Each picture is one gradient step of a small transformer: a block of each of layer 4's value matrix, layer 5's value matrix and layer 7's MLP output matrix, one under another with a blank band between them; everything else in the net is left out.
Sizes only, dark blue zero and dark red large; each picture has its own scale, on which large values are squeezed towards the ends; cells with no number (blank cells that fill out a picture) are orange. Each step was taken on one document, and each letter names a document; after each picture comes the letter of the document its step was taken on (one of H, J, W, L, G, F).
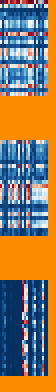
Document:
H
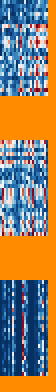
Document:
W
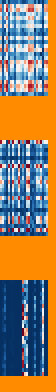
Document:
H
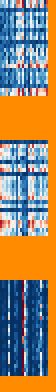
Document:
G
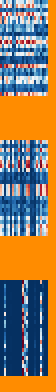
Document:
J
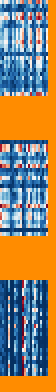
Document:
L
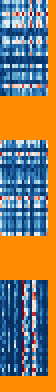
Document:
L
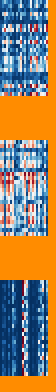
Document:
W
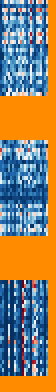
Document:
L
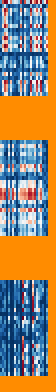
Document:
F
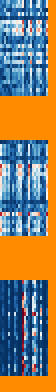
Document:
L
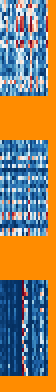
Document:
G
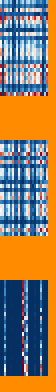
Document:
J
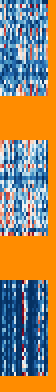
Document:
W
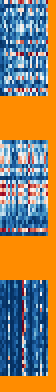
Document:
G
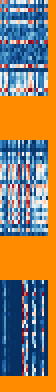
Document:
H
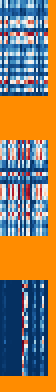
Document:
H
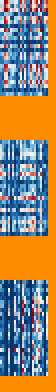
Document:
F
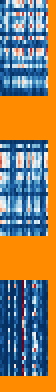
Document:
L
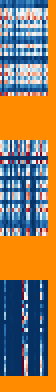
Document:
J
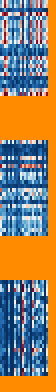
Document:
F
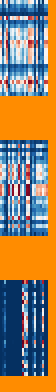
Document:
H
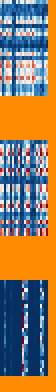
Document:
J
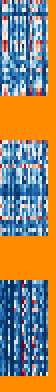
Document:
L
